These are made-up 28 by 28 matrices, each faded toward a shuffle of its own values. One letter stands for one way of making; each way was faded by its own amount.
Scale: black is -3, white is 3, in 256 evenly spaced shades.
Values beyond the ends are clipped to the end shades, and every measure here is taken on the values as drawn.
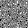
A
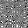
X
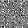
X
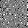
X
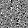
A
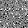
X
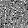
A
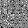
X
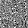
A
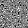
A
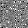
X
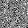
A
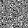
A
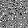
X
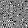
X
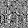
X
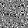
X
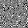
X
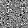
A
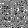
X
